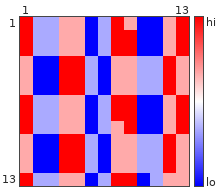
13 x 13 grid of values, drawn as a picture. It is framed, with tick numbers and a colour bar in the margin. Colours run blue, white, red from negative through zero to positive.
On average the colour sits 50% of the way up the scale. There is no overall slope. The histogram is flat. Upright stripes repeat 3 times across the table.
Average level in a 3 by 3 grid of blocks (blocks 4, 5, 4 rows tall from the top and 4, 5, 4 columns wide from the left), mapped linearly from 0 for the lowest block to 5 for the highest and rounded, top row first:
4 5 0
3 5 1
0 4 4
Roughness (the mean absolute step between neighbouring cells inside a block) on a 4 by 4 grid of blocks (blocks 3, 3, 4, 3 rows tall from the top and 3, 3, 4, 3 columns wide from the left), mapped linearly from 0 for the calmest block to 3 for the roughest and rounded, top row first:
0 0 3 2 / 0 0 0 2 / 1 1 3 3 / 2 2 3 1
